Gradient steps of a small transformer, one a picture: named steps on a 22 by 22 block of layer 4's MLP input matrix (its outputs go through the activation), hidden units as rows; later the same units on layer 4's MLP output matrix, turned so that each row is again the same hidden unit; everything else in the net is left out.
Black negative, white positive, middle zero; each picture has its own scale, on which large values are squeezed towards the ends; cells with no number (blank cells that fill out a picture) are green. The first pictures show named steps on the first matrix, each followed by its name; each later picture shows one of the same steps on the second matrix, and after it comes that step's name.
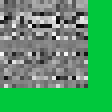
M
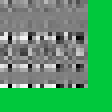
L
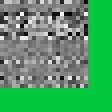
M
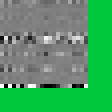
L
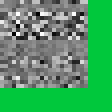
M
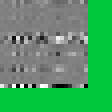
L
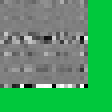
L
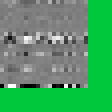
L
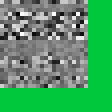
M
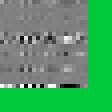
L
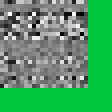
M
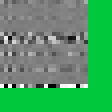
L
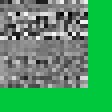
M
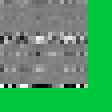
L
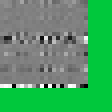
L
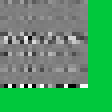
L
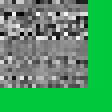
M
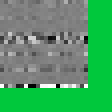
L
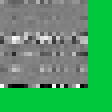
L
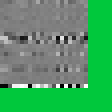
L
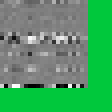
L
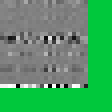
L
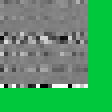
L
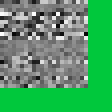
M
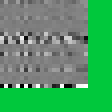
L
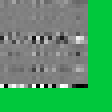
L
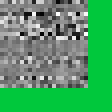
M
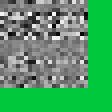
M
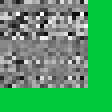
M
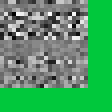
M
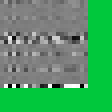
L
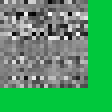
M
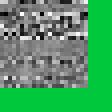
M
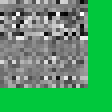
M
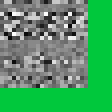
M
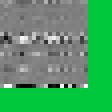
L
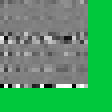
L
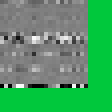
L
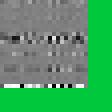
L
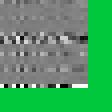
L
